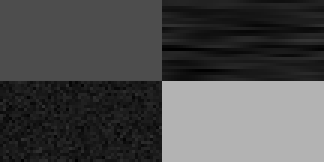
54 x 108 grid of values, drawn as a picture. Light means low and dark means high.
The table splits into 2 rows of 2 panels. Panel 1,1: high, flat. Panel 1,2: very high, streaked across, faint in contrast. Panel 2,1: very high, fine-grained, faint in contrast. Panel 2,2: low, flat.
